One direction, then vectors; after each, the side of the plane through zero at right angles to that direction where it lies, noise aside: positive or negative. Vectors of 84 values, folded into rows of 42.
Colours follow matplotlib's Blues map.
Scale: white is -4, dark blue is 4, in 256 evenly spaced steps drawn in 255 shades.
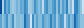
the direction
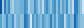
positive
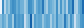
negative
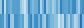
negative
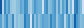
positive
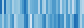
positive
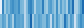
negative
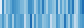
negative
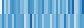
negative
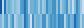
positive
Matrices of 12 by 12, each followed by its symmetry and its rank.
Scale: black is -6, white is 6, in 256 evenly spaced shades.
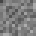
symmetric, full rank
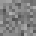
neither, full rank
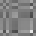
symmetric, rank one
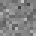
neither, full rank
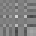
symmetric, rank one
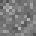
symmetric, full rank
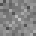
symmetric, full rank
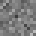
symmetric, full rank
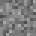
neither, full rank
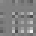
symmetric, rank one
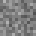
neither, full rank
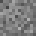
symmetric, full rank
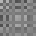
symmetric, rank one
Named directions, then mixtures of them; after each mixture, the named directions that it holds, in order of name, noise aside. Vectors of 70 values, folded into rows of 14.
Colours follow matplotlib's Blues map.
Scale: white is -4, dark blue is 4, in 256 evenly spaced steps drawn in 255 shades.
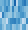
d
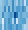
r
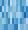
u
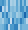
u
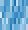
d, r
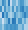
d, r, u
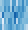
d, r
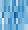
d, r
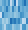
d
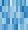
u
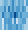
r
